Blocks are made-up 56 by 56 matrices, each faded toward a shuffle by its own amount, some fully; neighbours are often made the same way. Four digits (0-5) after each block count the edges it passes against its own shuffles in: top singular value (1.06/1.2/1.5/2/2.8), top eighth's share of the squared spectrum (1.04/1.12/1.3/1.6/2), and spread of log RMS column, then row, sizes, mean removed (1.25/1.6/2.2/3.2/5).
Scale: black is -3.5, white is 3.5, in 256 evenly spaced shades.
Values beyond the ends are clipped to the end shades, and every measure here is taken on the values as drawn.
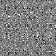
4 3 2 1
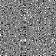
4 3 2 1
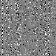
2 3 3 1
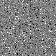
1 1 1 0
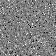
0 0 0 0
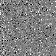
1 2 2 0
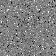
0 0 0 0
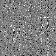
1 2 2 1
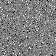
0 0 0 0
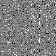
2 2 2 1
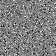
0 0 0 0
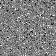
0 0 0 0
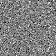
2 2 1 0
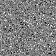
0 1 0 1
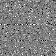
2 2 0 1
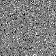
2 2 0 1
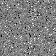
1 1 0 0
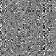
3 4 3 1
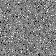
0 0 0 0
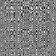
4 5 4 3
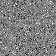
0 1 0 0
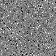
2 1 0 0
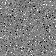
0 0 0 0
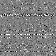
3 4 0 3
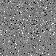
2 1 0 0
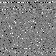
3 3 0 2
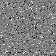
2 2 0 1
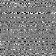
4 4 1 4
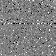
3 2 0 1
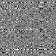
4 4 1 3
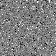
2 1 0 0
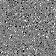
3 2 0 0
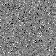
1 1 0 0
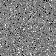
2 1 0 0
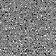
3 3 1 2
